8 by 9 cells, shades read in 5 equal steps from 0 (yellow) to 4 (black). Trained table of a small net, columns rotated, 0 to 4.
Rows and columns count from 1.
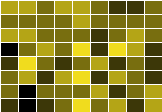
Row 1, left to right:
1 1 2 1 1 2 3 3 2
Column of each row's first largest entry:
7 1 6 1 1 3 2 2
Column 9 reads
2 2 2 3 3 3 1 1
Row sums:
16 17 16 16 19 16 19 19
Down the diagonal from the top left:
1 2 2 2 2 3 3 3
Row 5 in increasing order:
0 1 2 2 2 3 3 3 3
